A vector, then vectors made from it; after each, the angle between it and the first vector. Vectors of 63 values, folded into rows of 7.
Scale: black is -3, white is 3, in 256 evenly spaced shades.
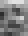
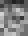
nearly opposite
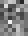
orthogonal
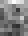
nearly parallel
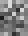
partly aligned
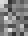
orthogonal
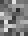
orthogonal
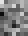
partly aligned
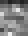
nearly opposite
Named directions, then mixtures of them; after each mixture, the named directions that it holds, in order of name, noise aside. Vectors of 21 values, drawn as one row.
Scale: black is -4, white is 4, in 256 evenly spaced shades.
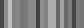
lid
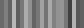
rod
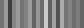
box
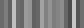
rod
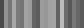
box, lid, rod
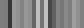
box, lid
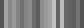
box, lid, rod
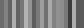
rod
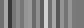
box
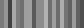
box, rod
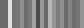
box, lid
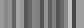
rod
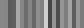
box, rod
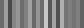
box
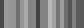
lid, rod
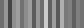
box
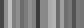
lid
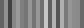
box
